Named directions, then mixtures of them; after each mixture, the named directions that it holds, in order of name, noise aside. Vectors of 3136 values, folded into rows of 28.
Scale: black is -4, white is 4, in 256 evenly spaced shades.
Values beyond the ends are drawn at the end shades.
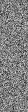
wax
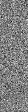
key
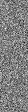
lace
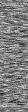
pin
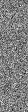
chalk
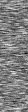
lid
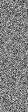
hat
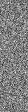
hat, lace, wax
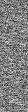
hat, pin, wax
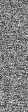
chalk, lace, pin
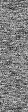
chalk, lace, lid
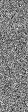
chalk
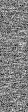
chalk, pin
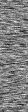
lid, pin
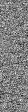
lace, pin, wax
